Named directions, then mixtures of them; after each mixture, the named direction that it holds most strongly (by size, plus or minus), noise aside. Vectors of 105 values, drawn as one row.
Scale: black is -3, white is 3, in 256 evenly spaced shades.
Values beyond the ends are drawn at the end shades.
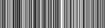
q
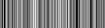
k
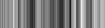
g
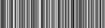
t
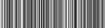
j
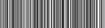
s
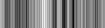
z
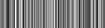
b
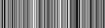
k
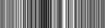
z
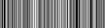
k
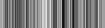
z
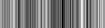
g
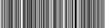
j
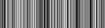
k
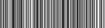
s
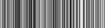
q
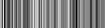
k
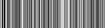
q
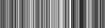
g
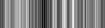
z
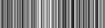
t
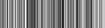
g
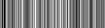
k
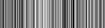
j
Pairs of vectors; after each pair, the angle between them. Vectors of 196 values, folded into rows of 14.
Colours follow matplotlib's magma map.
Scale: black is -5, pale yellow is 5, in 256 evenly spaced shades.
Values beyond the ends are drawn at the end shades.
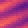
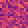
orthogonal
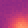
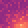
nearly parallel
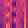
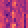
nearly opposite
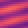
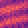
nearly parallel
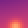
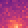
nearly parallel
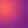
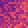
partly opposed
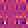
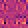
nearly opposite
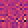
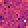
partly opposed
